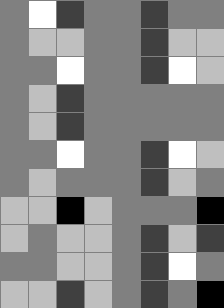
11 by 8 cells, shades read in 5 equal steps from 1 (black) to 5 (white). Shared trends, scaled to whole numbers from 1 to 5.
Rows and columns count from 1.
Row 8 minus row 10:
1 1 -3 0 0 1 -2 -2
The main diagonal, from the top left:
3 4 5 3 3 2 4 1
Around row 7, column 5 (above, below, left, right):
3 3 3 2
